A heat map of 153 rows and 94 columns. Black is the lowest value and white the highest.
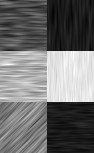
The table splits into 3 rows of 2 panels. Panel 1,1: low, streaked across. Panel 1,2: very low, streaked downward, faint in contrast. Panel 2,1: high, streaked across. Panel 2,2: very high, streaked downward, faint in contrast. Panel 3,1: middling, slanting up to the right. Panel 3,2: very low, streaked across, faint in contrast.
